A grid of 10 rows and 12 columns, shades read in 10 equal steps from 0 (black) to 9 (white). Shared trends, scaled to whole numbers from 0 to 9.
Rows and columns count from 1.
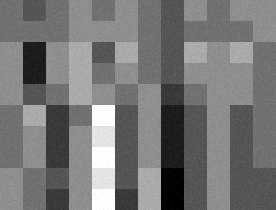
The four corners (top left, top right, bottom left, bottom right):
4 5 5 3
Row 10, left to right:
5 4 2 5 9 2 6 0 3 5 3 3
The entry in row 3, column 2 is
1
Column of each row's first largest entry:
4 4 4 4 4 5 5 5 5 5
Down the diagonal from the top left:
4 4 5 6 5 3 5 1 3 5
